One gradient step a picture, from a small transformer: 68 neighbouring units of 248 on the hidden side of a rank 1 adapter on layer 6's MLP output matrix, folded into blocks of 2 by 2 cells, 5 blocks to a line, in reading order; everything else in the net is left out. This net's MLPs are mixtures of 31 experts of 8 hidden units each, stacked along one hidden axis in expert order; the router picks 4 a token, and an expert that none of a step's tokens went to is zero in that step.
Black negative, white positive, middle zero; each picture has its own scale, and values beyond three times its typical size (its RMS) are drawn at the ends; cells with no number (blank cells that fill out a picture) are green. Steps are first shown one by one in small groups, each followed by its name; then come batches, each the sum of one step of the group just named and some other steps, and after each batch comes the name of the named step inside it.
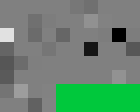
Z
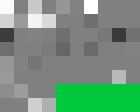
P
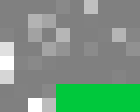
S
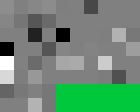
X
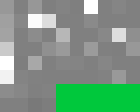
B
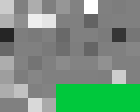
P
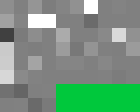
B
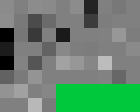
X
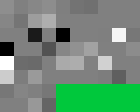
X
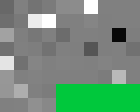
Z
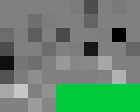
Z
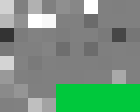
P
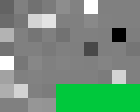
Z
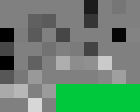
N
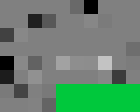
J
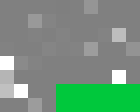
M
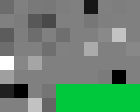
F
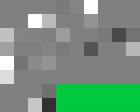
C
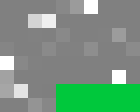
M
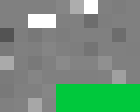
N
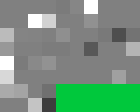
C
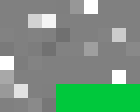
M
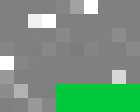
M
